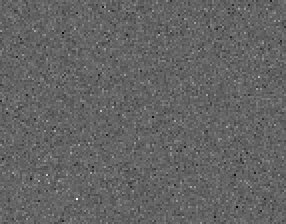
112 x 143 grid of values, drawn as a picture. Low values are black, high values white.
Histogram: heavy tails on both sides. Seam: none. Mirror symmetry: none. Odd rows or columns: none. Grain: fine. Average level on the scale: 40%.
